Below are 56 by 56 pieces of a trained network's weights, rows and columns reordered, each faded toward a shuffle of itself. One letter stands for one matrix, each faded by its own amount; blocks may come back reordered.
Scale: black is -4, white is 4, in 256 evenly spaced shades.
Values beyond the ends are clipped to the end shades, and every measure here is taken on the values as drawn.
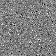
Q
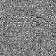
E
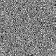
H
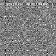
E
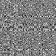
E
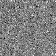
H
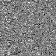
H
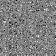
Q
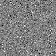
H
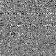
E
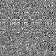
E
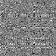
E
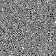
Q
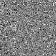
H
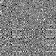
E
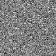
H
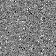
Q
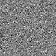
H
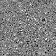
H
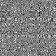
E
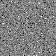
Q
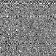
E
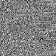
H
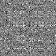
E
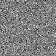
H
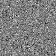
Q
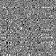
E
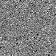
H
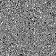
Q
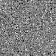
Q
